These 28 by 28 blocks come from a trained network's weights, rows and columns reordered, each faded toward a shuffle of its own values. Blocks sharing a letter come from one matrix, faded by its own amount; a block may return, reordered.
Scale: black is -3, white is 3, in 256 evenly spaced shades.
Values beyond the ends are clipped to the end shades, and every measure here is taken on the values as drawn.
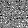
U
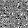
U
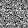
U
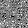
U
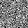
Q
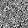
Q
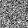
Q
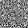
Q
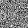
Q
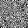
Q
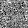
U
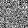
Q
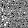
U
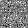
U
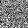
U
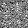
U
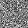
Q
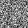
Q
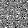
U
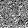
U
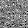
U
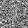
Q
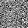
Q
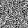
Q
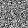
Q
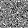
U
